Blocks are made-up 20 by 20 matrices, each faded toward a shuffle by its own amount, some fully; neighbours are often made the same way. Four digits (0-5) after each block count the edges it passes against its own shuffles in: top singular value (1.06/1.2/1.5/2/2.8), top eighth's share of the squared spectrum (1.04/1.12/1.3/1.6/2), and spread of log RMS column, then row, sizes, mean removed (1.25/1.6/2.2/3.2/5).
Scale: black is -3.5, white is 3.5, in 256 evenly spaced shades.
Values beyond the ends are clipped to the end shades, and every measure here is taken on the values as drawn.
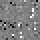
0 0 0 0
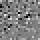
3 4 1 2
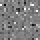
2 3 1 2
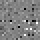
2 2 0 1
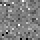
0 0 0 0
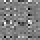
3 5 2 2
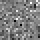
0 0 0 0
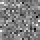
0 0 0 0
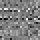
3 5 1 2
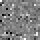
2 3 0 1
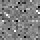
1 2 0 0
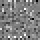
1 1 0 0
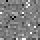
2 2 0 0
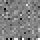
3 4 0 1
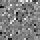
0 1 0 0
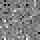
2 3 0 0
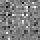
2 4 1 1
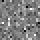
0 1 0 0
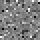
1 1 0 0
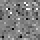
2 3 0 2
